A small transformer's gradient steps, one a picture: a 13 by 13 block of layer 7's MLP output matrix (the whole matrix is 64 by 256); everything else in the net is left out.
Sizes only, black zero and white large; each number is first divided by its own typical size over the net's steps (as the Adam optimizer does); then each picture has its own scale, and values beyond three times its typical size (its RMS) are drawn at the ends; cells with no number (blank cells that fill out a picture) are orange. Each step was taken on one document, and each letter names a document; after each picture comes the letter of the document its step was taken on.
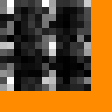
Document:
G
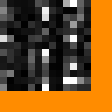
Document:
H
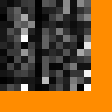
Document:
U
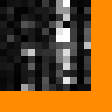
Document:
U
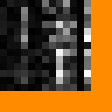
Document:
U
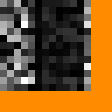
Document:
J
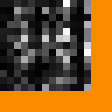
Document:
U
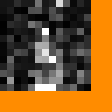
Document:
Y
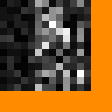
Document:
Y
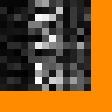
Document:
Y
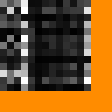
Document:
J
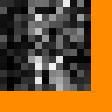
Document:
Y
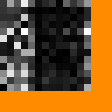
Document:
J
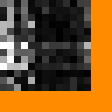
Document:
J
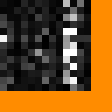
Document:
H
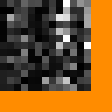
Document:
U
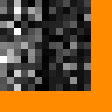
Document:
J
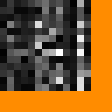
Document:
Y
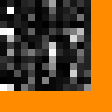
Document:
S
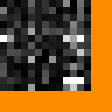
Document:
S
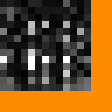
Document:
H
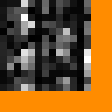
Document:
U
